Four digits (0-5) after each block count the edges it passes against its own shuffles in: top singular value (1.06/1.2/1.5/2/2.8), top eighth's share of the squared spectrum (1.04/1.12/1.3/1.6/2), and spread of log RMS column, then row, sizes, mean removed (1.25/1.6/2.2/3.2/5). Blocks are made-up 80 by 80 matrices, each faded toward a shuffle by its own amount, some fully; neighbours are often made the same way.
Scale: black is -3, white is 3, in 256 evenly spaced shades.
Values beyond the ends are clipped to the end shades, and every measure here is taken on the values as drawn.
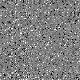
3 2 1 1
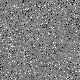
0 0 0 0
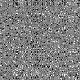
4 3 2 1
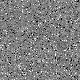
3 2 0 0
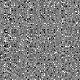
4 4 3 2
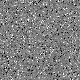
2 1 0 0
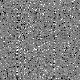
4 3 2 1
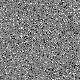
0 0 0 0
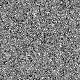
0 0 0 0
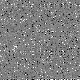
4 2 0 1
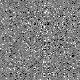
4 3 2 1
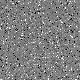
1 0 0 0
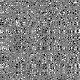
4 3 2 2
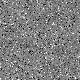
0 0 0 0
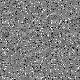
3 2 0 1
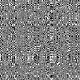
5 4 3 3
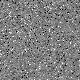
0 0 0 0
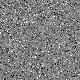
0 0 0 0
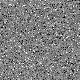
0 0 0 0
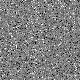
0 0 0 0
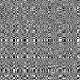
5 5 4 4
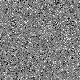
2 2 0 0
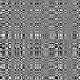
5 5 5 4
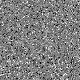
3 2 0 0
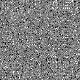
3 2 1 1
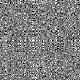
4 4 2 2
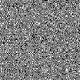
4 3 1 1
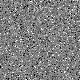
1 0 0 0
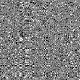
4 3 2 2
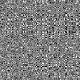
4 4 2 3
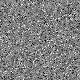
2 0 0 0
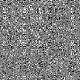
4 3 2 2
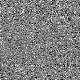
3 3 1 1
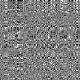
5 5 3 3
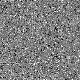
3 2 0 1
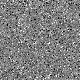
2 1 0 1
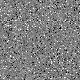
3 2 0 1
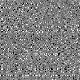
4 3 1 2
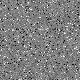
2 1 0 0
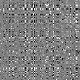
5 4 3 3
